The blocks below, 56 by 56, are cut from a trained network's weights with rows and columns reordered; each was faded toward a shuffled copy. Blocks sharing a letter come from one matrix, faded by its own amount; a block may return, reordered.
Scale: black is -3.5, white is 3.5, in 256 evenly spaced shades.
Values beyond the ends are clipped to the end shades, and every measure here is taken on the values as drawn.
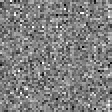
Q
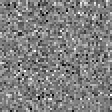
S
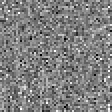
Q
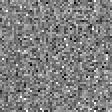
Q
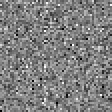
Q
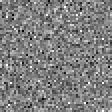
Q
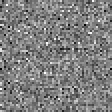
Q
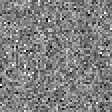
Q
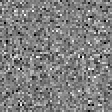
S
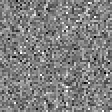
Q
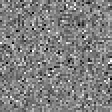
S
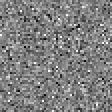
S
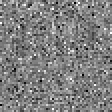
S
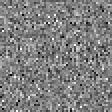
S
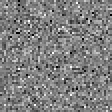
S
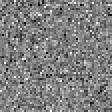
S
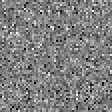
S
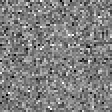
S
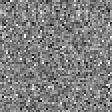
Q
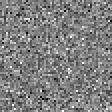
Q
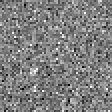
Q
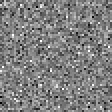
Q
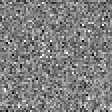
Q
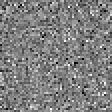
S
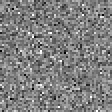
Q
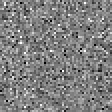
S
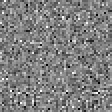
S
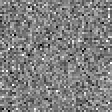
Q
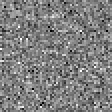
Q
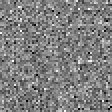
Q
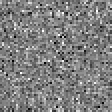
S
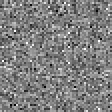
Q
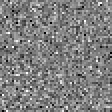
S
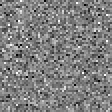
Q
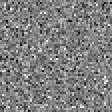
S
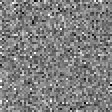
Q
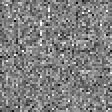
Q
